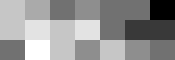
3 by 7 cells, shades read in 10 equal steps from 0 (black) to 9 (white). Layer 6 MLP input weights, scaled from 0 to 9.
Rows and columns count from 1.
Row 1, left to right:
7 6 4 5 4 4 0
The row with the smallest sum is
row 1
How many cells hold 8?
2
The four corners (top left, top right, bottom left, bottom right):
7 0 4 4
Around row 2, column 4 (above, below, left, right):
5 5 7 4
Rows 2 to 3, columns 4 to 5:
8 4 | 5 7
